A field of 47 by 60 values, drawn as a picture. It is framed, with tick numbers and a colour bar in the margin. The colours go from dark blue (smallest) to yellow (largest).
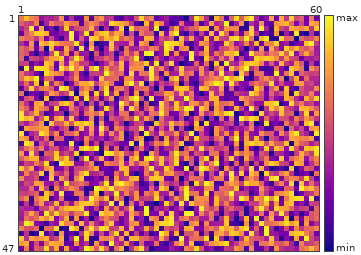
It looks the same turned upside down. There is no overall slope. No single row or column stands out from its neighbours. There is no seam. There are no regular stripes. The values spread evenly over their range. The texture is fine-grained noise.
